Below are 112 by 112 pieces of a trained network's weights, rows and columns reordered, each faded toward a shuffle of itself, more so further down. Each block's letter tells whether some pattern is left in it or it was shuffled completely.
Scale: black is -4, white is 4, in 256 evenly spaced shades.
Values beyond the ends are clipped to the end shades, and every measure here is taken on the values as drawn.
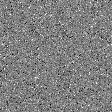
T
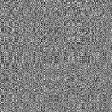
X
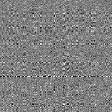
X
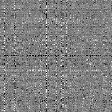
X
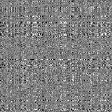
X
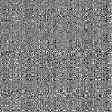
X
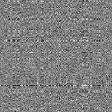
X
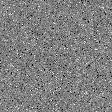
T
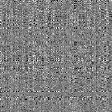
X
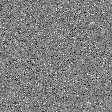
T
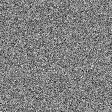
T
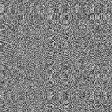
X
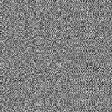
X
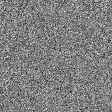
T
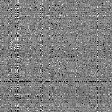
X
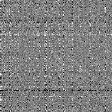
X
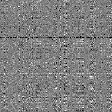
X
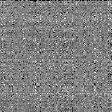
X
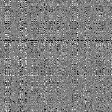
X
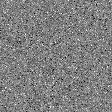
T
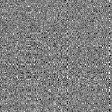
X
